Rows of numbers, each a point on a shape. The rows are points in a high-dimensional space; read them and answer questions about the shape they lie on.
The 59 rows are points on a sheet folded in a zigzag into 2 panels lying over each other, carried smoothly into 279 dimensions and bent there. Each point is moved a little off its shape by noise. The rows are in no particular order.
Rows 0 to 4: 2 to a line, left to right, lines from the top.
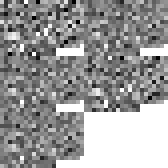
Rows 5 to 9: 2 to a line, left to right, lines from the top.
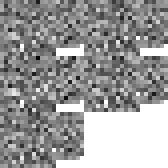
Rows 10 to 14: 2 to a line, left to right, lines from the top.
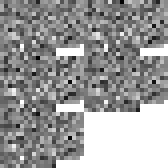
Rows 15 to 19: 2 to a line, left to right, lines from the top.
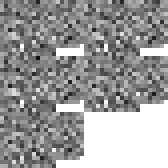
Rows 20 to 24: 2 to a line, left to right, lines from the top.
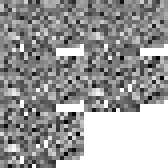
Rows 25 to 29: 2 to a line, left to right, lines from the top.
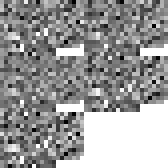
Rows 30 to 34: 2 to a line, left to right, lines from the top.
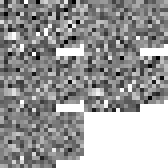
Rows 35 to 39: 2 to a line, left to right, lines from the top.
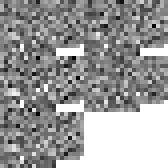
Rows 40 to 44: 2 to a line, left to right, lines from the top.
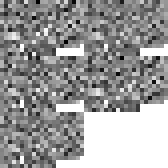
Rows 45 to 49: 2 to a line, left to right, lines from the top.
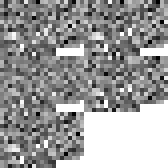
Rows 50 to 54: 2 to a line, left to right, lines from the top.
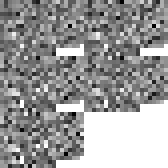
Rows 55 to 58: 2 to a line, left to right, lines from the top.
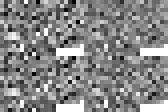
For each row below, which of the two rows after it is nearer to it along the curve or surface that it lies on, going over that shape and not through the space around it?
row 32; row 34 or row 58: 34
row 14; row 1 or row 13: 1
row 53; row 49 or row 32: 49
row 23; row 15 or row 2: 15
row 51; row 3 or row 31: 3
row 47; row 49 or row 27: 27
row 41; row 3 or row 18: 18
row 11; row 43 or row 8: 8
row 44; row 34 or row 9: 34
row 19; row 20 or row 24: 20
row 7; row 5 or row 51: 5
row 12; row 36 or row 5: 36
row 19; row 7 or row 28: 7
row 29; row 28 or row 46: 46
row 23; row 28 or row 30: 30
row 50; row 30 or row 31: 30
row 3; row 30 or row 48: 30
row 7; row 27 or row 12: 27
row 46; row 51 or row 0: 0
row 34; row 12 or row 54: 54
